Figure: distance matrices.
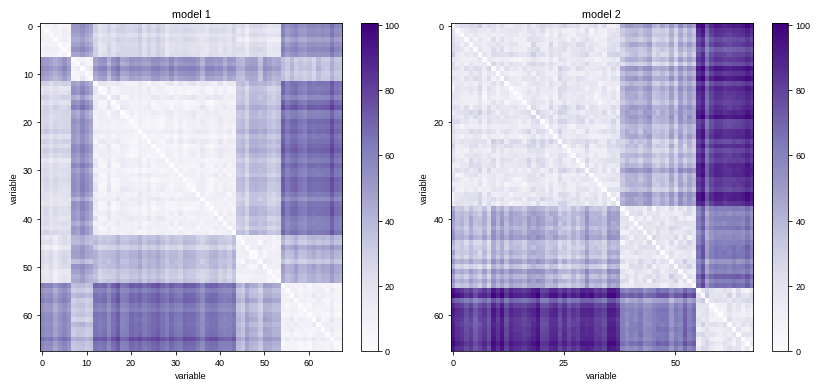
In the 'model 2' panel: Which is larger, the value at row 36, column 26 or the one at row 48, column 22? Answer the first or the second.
the second
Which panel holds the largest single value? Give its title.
model 2
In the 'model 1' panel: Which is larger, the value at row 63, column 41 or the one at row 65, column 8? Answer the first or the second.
the first
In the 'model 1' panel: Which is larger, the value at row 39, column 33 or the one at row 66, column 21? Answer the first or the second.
the second
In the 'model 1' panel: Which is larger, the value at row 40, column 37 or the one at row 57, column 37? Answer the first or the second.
the second
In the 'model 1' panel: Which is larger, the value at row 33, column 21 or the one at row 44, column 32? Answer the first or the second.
the second
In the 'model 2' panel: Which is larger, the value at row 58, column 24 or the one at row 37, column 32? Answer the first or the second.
the first
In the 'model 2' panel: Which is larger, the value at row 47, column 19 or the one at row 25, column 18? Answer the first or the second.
the first
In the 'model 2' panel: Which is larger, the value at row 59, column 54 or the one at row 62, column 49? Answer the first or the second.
the first
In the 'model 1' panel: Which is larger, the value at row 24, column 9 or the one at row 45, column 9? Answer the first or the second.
the first
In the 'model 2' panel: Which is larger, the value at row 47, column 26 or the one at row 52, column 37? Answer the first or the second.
the second
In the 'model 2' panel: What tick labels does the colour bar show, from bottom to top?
0, 20, 40, 60, 80, 100
